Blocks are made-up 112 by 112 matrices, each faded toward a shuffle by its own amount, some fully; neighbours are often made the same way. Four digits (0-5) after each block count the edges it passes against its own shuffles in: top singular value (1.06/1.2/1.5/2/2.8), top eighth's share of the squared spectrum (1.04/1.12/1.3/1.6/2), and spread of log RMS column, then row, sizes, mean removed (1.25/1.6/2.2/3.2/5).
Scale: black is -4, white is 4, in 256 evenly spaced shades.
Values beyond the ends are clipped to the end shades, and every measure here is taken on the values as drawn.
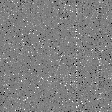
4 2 1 0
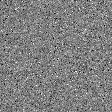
2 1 0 0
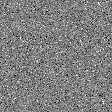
1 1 0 0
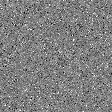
0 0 0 0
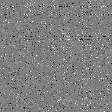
3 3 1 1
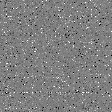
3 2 1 1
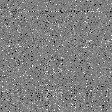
3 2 1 2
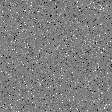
0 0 0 0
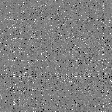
3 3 2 2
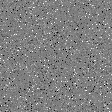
0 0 0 0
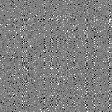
5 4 3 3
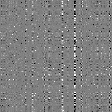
5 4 3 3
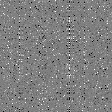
4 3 2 0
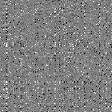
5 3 2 2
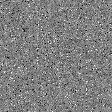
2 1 0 0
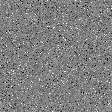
0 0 0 0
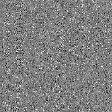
3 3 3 1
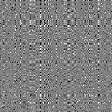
5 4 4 3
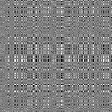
5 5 4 4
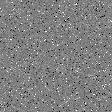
2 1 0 0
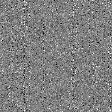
1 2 3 0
